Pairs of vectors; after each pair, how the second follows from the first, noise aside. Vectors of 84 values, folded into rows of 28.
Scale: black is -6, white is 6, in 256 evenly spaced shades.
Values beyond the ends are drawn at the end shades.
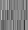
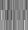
sign-scrambled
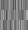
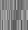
sign-scrambled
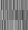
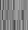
sign-scrambled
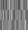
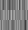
sign-scrambled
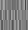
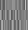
negated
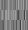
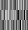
scaled up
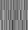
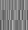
negated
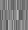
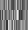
scaled up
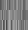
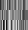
scaled up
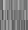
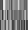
scaled up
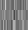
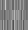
sign-scrambled
